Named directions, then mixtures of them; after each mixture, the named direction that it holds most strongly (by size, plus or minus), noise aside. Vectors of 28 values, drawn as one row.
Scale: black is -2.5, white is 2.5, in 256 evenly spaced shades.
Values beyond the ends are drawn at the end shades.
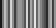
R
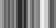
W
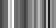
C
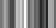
W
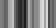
W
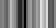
W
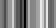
W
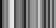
C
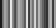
R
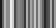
R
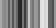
W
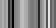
C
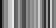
C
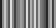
R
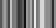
W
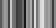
W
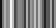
R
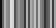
R
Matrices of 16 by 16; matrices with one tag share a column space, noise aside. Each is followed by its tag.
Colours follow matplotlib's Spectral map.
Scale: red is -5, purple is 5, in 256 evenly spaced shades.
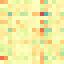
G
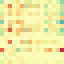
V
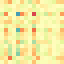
G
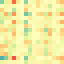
G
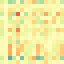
G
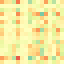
G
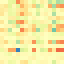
V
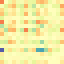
V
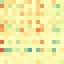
V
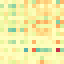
V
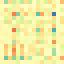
G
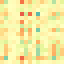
G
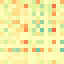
V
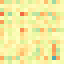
G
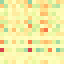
V
